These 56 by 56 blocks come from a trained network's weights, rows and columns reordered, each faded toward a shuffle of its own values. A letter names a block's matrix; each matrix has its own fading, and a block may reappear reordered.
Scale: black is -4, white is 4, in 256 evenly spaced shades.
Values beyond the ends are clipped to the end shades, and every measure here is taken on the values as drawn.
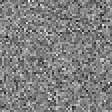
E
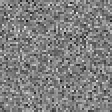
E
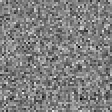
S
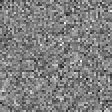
S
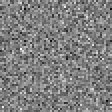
S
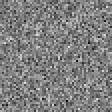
S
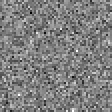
S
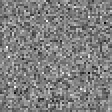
S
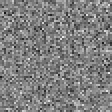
S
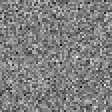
E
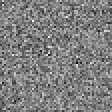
S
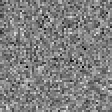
E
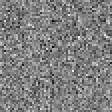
S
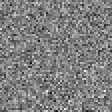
E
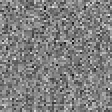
S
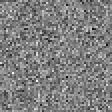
S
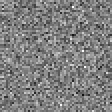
S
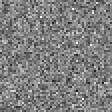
S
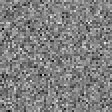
E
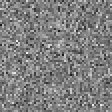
E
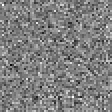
E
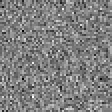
S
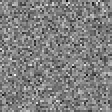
E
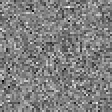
E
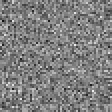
S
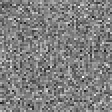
E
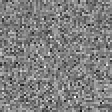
E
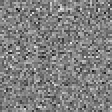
E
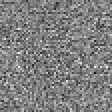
E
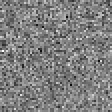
E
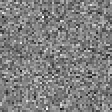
E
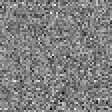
E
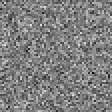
S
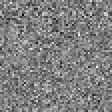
E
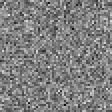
S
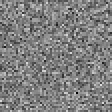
S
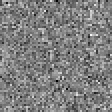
S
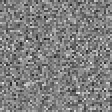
E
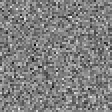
E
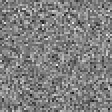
E
